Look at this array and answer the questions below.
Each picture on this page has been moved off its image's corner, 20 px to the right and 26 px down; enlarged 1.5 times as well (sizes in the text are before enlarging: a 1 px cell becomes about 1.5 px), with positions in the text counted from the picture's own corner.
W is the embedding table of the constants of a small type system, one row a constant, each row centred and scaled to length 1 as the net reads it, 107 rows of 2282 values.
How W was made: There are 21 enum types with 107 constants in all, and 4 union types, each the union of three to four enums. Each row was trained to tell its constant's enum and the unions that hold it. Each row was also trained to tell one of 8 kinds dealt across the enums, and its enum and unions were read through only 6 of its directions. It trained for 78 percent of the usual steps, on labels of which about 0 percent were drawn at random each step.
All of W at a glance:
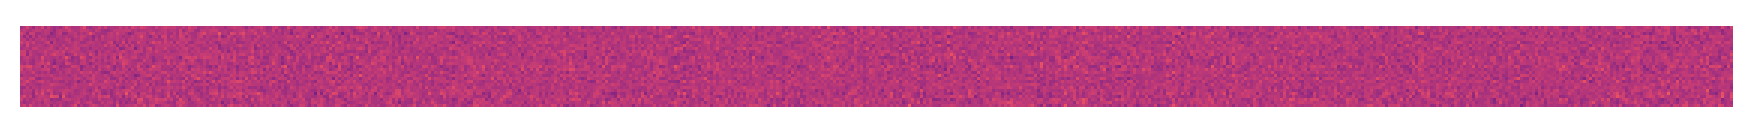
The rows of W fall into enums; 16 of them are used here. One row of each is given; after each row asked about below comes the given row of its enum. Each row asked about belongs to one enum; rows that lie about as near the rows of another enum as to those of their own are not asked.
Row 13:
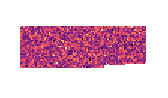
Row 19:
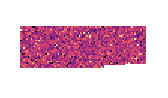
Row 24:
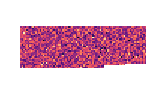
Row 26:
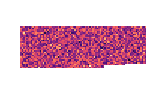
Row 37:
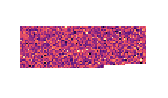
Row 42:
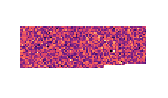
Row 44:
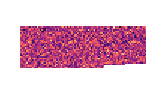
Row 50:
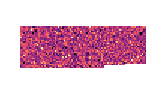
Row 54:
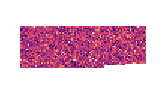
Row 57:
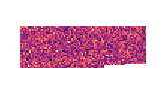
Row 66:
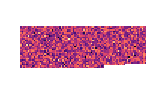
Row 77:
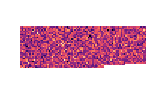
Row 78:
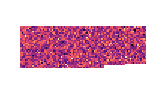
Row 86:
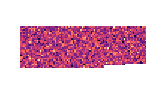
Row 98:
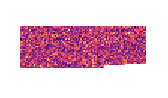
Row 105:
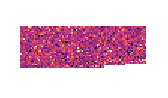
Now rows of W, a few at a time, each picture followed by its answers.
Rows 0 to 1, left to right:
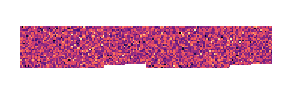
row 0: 86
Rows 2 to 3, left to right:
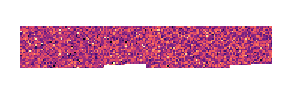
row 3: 42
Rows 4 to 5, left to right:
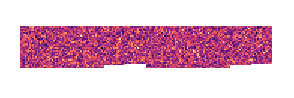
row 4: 42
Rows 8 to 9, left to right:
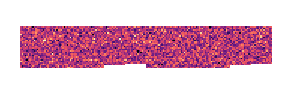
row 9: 44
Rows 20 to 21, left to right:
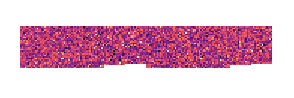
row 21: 77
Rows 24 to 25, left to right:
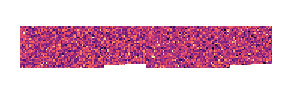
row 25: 24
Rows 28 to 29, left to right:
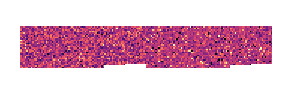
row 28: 57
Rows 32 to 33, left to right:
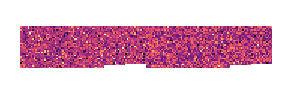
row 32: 13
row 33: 24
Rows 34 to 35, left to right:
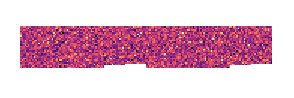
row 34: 13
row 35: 98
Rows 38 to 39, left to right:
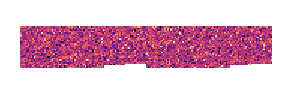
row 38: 13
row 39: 78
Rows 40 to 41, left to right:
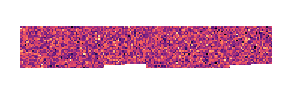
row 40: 24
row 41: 86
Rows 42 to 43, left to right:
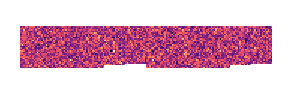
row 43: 26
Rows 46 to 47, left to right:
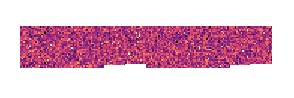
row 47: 66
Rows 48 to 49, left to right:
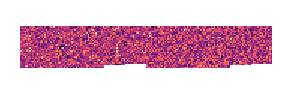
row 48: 42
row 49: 26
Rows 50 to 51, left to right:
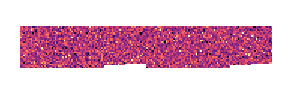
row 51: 86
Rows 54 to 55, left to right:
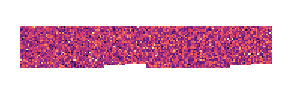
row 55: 78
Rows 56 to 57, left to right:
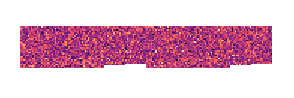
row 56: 57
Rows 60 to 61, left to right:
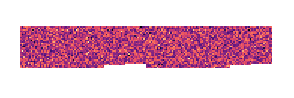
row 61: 44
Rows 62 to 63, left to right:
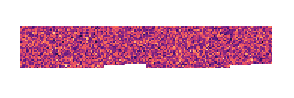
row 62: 26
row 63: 86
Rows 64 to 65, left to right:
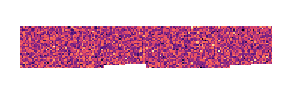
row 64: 44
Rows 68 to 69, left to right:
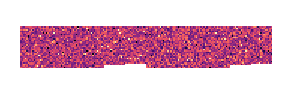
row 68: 19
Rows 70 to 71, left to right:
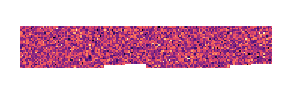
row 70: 78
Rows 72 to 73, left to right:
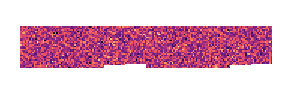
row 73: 42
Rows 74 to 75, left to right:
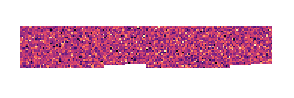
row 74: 86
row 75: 37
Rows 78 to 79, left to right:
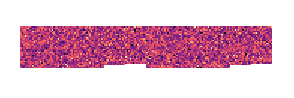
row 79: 24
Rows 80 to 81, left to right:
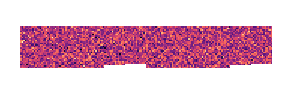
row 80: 54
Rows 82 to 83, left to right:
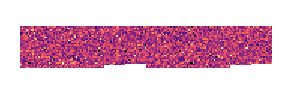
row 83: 19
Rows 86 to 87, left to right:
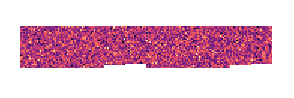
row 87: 37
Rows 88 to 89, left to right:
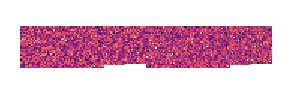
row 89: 24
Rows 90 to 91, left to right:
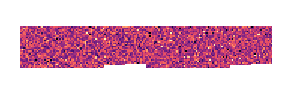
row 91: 50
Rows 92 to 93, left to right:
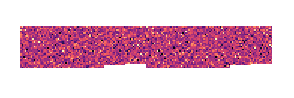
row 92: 19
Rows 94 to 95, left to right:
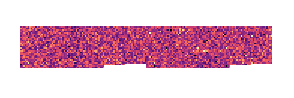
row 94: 42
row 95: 37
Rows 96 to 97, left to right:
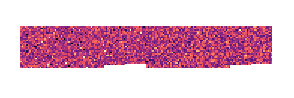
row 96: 57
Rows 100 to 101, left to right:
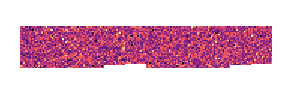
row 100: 13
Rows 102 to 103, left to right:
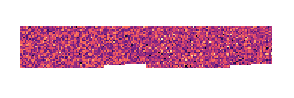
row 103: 13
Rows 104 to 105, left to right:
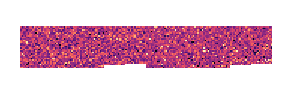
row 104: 54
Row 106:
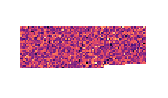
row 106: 98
